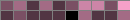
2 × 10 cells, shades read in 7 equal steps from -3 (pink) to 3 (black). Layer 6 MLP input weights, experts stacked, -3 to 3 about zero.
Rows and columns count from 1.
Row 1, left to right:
0 -1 1 -1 1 0 -2 -2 0 -3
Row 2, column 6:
3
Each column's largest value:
1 0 1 1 1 3 -1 1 1 -1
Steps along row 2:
down up same same up down up same down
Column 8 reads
-2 1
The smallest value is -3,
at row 1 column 10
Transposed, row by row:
0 1 / -1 0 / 1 1 / -1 1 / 1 1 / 0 3 / -2 -1 / -2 1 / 0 1 / -3 -1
